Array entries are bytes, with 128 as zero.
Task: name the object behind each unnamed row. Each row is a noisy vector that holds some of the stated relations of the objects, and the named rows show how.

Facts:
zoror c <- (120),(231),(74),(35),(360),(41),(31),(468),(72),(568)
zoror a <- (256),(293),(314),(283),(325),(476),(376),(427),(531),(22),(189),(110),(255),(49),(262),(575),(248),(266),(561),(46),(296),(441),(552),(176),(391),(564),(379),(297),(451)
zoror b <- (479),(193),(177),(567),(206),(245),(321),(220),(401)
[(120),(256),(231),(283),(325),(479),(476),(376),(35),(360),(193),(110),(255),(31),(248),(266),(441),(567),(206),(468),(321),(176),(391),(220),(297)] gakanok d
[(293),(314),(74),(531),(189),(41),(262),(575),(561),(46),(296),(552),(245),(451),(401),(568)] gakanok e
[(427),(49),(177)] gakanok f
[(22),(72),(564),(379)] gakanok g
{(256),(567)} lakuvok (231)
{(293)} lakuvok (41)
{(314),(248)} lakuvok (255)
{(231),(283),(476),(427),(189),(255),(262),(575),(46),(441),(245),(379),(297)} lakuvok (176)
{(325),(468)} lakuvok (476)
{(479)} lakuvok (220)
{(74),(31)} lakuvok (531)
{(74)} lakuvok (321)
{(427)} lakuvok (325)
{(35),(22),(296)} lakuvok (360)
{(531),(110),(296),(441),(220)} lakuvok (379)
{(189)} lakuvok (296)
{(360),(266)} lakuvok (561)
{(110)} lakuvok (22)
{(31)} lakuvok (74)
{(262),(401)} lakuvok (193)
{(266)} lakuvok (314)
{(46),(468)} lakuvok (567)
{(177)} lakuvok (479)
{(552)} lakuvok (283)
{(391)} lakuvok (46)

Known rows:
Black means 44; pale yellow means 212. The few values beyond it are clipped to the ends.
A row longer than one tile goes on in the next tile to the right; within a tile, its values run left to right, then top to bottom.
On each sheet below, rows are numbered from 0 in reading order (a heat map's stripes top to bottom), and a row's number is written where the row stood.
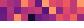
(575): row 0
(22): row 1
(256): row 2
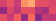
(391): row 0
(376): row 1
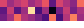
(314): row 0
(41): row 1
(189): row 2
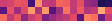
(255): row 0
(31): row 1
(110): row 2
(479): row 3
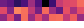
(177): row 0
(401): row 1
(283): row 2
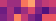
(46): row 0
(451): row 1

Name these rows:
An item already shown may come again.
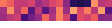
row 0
(266)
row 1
(314)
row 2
(206)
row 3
(468)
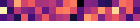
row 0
(72)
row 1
(296)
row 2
(360)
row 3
(567)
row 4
(120)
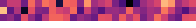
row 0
(568)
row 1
(49)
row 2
(231)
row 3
(451)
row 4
(245)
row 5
(427)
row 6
(451)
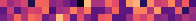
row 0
(314)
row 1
(231)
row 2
(193)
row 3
(293)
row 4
(564)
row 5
(468)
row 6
(561)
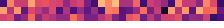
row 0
(31)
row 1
(376)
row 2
(531)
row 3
(379)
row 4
(293)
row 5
(74)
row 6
(31)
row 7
(35)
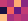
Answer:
(176)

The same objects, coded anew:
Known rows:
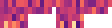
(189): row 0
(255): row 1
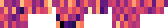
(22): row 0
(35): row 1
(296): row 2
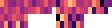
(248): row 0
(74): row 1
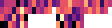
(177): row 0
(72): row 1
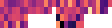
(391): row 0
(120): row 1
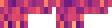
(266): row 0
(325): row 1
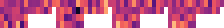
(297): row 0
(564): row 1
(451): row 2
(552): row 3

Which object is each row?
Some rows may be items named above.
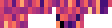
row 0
(561)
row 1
(468)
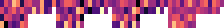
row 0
(231)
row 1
(245)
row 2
(401)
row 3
(561)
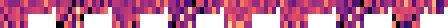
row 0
(110)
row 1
(177)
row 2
(176)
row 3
(567)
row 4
(314)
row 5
(266)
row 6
(567)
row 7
(31)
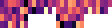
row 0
(245)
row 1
(360)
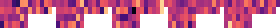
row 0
(49)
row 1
(427)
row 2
(379)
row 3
(376)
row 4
(531)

